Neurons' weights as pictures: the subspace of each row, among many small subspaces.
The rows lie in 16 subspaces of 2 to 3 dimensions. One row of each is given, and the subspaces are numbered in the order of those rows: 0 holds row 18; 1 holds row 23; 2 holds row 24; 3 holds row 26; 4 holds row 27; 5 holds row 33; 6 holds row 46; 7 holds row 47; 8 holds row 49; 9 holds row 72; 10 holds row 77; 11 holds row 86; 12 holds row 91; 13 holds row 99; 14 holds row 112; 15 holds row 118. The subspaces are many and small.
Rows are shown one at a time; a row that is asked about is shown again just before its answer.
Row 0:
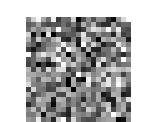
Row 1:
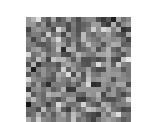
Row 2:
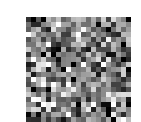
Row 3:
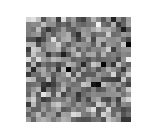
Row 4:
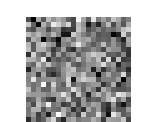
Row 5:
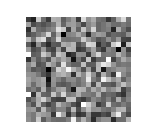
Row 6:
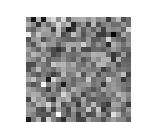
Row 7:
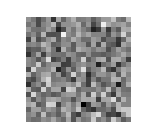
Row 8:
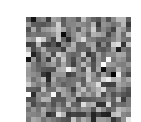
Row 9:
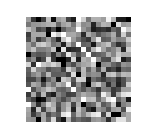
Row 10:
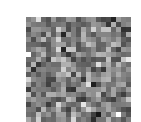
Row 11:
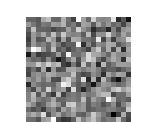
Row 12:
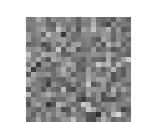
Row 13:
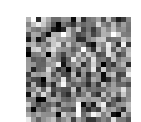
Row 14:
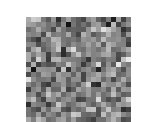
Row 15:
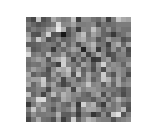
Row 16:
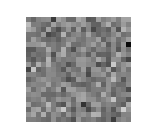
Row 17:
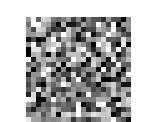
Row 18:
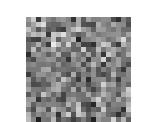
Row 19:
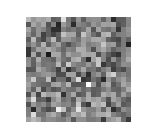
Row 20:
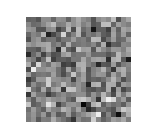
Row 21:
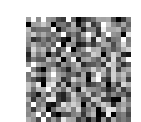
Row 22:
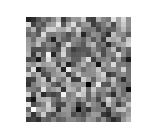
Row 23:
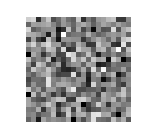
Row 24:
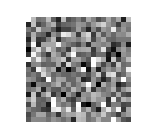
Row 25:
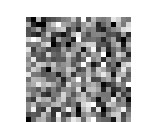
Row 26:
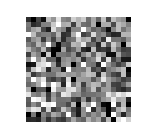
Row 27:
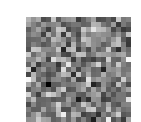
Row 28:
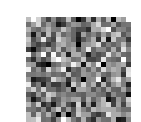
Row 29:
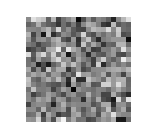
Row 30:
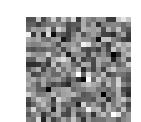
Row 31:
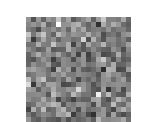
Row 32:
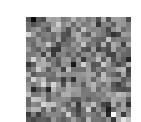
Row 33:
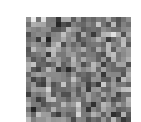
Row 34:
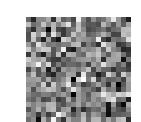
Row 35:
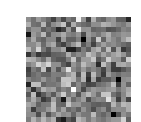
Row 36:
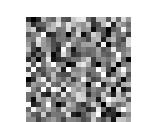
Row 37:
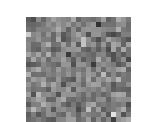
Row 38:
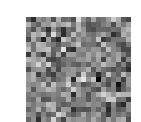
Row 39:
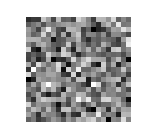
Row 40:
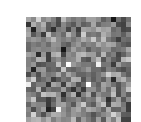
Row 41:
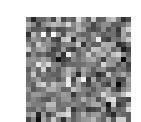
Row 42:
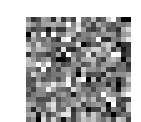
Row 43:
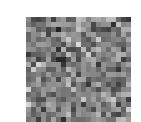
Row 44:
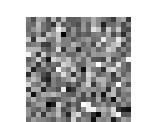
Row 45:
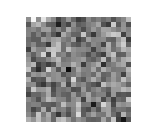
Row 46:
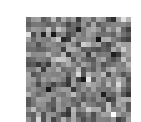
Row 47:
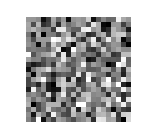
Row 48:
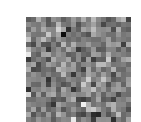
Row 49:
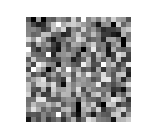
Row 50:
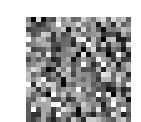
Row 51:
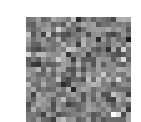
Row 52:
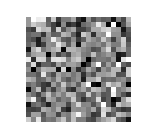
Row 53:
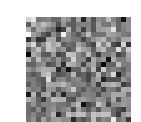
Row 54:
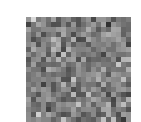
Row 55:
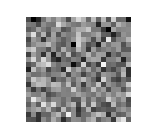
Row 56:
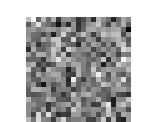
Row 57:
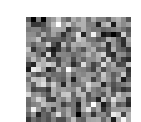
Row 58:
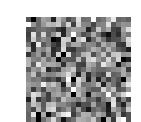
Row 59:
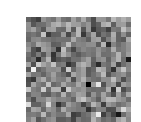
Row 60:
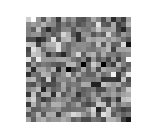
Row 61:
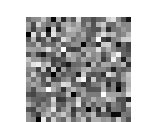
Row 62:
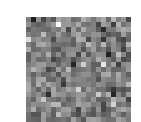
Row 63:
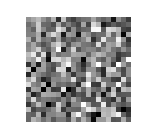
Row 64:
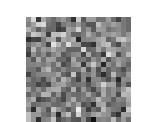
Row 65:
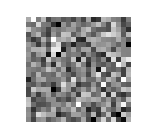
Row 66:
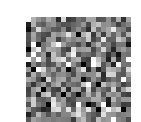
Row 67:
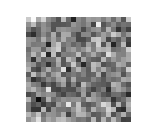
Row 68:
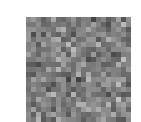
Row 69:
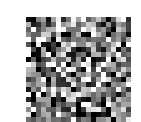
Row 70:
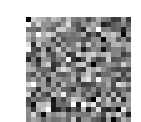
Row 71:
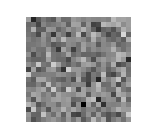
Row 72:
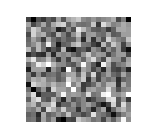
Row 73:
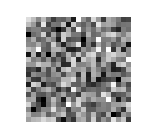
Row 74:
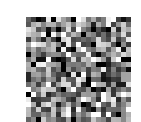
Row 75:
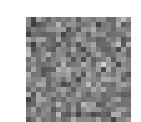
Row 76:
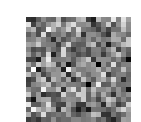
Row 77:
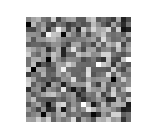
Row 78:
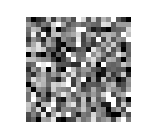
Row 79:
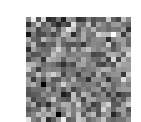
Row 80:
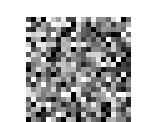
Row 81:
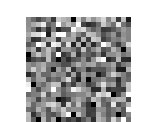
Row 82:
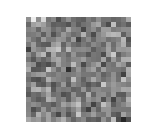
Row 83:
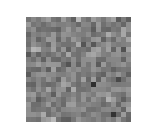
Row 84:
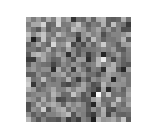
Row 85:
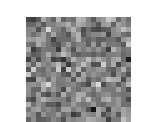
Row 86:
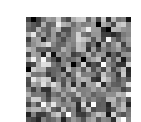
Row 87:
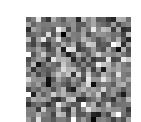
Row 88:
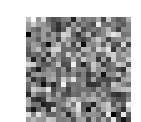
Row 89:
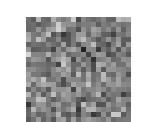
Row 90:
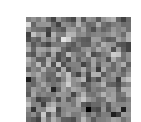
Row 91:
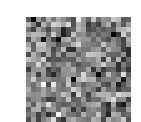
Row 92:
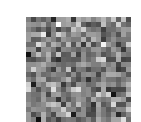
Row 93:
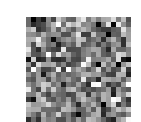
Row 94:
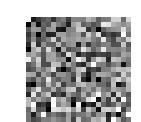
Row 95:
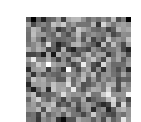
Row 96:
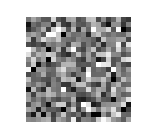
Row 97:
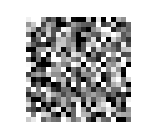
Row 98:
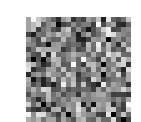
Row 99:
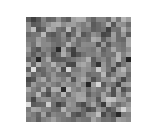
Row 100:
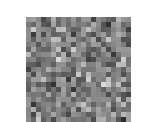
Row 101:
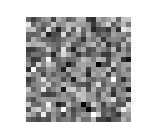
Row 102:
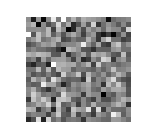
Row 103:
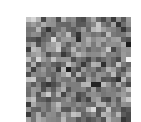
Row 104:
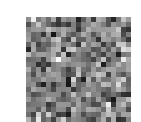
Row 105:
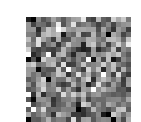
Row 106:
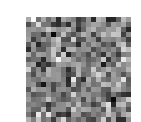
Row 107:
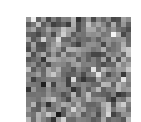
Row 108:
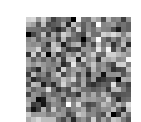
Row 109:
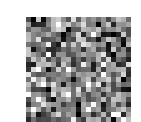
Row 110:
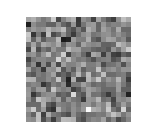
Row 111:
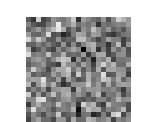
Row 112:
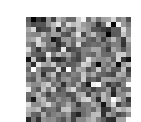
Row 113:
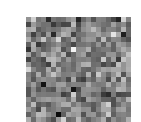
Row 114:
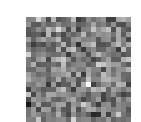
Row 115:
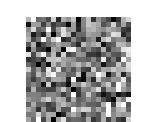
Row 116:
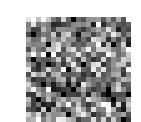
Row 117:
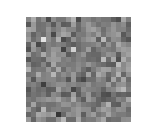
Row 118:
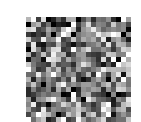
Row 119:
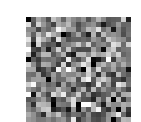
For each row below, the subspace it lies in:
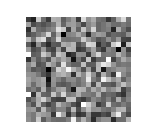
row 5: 1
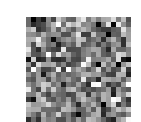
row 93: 14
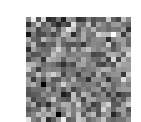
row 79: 15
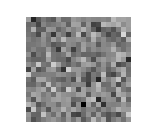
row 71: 2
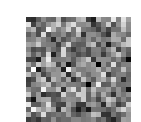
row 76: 10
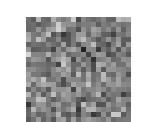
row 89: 8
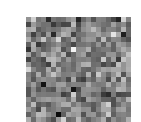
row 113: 15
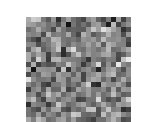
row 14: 1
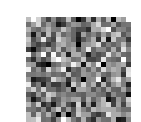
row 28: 11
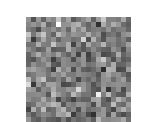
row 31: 0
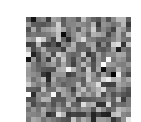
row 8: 4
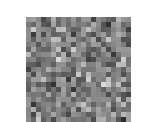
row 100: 7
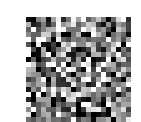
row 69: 13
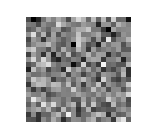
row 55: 11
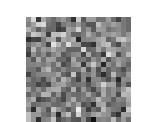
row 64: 0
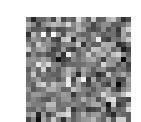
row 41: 6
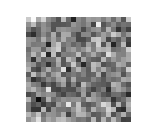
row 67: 9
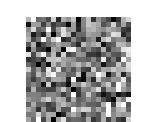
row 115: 12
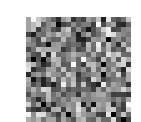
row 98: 11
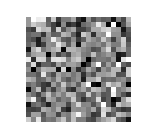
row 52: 14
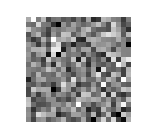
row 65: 7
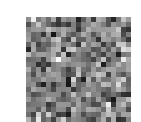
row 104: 6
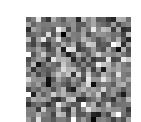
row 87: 1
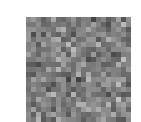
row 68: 7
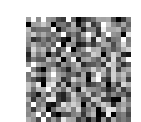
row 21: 7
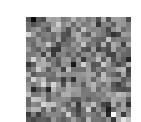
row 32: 3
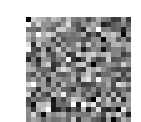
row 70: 2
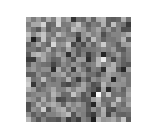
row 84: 0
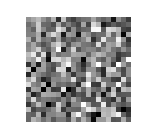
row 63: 2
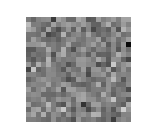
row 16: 10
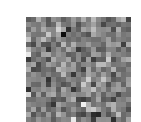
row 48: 13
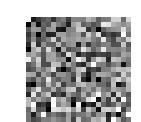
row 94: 2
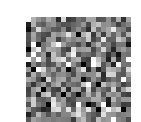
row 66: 2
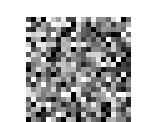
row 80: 15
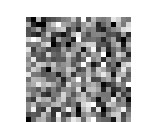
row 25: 0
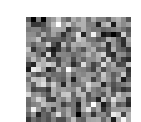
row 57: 5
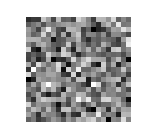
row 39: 4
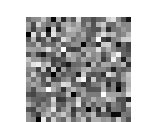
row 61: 12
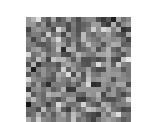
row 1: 1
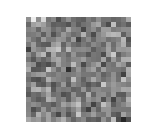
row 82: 5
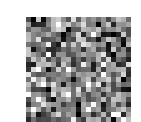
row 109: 5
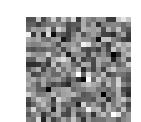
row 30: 6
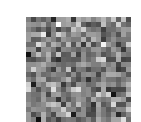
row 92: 0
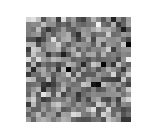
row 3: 4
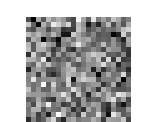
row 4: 12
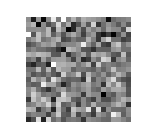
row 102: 15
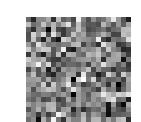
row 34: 12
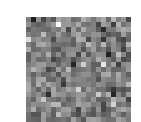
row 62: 0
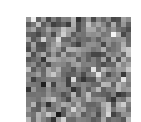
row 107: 12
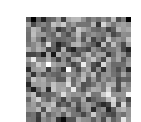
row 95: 9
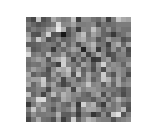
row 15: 8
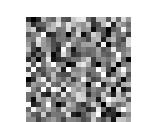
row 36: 13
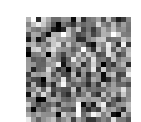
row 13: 8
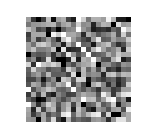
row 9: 8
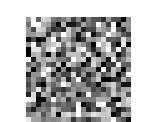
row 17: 14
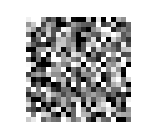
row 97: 11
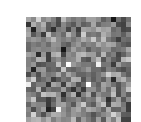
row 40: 10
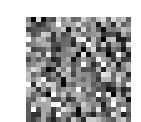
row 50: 0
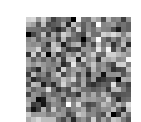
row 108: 9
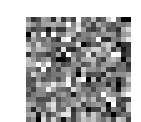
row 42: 6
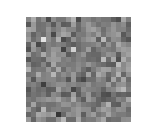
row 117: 15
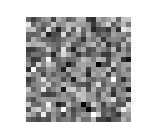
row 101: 10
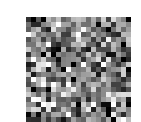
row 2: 3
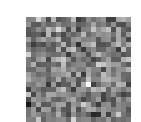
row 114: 14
